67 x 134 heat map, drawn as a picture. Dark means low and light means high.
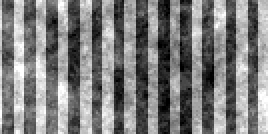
Grain: streaks running down. Slope: none. Stripes: upright, repeating 12 times.
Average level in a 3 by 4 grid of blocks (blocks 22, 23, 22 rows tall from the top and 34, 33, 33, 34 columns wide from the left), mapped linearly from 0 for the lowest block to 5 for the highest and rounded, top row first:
4213 | 5202 | 5304
